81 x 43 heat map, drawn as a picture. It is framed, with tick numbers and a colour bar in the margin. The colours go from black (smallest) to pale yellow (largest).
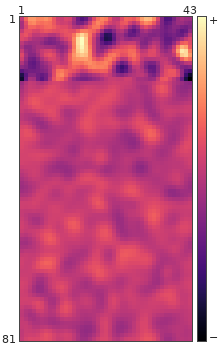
Histogram: heavy tails on both sides. Mirror symmetry: none. Grain: blotchy. Slope: none. Ninth with the lowest average: top right. Lone odd cells: none. Seam: horizontal, 20% of the way down, the bottom part calmer.
